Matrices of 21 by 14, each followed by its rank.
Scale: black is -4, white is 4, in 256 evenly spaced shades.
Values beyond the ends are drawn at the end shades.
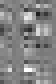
two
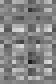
two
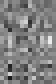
three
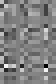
two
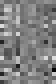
three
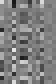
two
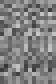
three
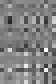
two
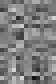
three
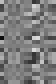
two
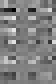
two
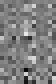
three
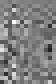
three
